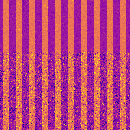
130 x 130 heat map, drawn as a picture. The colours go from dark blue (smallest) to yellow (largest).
Stripes: upright, repeating 10 times. Seam: horizontal, 40% of the way down, the top part calmer. Slope: none. Average level on the scale: 50%.
